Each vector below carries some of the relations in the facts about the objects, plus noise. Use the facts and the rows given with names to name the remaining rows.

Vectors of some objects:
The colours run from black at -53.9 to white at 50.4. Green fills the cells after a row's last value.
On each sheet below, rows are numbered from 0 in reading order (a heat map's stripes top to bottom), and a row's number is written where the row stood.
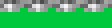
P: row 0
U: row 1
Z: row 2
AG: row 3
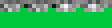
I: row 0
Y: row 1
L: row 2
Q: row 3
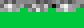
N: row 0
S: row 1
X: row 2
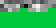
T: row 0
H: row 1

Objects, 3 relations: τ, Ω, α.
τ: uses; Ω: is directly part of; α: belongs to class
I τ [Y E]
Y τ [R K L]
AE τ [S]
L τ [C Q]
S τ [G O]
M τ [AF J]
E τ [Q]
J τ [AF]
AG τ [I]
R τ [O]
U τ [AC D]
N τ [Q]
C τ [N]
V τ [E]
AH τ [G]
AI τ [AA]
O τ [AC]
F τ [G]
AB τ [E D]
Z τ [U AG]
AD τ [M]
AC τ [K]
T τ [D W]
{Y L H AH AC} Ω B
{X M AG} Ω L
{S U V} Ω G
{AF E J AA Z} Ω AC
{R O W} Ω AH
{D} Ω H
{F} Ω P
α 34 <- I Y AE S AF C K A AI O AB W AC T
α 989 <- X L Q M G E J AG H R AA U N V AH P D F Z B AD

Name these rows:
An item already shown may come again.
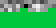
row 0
AE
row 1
U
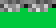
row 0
AC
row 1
S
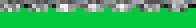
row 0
S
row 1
K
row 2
G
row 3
D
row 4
Z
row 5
W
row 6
AI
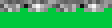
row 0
A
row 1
Z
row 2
C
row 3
E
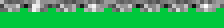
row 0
T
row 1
AA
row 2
K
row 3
R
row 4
AB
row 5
K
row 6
O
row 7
V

